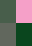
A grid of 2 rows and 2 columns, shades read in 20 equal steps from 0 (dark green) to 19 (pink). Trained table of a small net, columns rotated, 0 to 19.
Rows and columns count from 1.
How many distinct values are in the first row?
2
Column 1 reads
5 7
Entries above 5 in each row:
1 1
